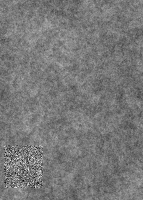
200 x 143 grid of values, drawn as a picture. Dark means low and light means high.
The bottom left is the roughest part. A few values lie far out on both sides of the bulk. There are no regular stripes. An odd patch, rougher than its surroundings, sits in the bottom left.
